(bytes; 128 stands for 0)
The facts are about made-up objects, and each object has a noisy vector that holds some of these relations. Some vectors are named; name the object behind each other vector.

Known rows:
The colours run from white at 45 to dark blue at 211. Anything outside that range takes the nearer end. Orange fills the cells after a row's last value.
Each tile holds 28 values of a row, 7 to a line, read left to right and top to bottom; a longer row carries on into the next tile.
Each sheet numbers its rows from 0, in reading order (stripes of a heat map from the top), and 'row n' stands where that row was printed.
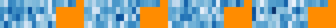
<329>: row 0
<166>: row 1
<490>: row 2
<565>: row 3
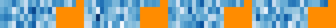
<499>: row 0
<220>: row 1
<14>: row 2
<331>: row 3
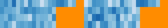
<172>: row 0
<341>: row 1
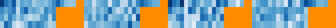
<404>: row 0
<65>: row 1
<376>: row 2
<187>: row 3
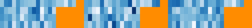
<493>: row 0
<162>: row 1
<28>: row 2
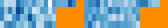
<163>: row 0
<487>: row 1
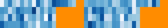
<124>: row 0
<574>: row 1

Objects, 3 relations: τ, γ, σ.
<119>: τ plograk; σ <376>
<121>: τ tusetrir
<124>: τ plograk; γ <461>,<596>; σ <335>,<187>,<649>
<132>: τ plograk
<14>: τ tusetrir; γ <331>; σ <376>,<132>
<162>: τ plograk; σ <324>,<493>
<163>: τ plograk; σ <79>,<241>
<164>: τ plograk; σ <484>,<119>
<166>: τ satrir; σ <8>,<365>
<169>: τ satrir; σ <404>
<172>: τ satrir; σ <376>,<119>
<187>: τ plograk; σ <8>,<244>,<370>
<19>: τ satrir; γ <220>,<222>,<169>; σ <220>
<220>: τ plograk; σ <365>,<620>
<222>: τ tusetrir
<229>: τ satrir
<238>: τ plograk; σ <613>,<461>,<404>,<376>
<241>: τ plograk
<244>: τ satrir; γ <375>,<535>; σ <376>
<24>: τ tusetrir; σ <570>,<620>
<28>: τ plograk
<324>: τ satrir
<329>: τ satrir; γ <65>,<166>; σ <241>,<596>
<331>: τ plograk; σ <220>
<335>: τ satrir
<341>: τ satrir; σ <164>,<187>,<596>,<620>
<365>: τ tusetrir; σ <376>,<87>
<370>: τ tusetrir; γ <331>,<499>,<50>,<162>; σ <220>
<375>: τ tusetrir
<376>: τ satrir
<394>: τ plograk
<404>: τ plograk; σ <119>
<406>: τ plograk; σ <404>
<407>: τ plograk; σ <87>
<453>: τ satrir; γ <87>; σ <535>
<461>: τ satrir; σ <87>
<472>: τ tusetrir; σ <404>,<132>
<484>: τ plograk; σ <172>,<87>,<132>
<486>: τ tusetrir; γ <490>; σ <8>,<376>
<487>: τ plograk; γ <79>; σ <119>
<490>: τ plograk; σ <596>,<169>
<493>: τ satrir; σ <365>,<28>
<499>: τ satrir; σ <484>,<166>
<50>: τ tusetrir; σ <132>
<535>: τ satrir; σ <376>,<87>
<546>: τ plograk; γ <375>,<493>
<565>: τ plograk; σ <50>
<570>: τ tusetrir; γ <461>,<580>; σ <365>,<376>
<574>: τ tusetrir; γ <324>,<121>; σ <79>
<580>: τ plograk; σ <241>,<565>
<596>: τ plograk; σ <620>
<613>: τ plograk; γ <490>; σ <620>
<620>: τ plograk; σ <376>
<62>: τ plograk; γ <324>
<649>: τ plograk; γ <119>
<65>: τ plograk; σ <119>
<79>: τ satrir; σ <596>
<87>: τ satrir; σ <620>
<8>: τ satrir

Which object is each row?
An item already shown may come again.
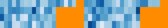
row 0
<375>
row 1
<169>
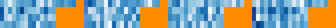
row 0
<565>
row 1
<324>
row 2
<493>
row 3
<580>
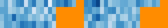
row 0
<238>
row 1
<613>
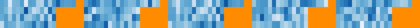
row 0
<65>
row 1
<570>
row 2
<65>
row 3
<244>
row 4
<365>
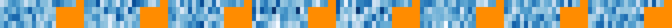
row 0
<341>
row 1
<8>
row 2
<14>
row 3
<241>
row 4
<132>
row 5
<28>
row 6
<461>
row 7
<461>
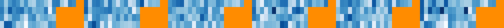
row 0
<79>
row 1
<596>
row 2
<365>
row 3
<50>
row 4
<19>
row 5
<241>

